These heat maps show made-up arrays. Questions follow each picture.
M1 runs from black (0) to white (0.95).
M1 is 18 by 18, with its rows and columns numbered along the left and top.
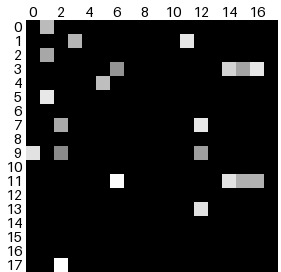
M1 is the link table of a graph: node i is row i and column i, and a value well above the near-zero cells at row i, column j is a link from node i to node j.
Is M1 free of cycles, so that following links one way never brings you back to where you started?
yes
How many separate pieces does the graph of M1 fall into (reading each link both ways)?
3
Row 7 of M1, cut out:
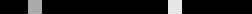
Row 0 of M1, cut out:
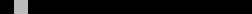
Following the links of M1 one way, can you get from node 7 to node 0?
no
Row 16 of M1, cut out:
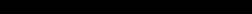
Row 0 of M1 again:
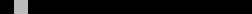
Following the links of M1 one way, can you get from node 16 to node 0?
no
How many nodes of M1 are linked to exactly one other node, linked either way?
3
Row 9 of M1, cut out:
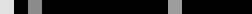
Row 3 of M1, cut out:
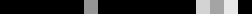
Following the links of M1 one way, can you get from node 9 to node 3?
yes
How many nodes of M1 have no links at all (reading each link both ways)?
2
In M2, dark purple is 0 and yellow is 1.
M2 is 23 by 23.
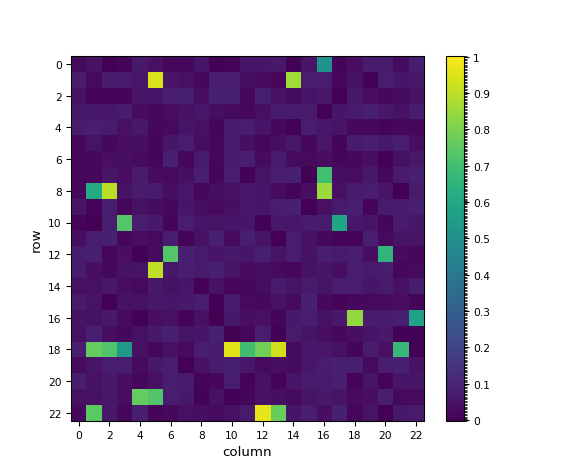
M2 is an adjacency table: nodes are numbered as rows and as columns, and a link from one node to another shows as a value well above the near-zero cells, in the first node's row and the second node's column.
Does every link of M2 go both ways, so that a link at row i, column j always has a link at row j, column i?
no
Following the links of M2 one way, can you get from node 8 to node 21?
yes
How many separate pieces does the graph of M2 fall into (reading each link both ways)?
4
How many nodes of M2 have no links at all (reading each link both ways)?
3
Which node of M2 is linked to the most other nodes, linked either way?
node 18
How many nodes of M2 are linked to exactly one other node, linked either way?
8
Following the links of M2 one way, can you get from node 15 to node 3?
no
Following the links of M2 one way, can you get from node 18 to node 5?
yes
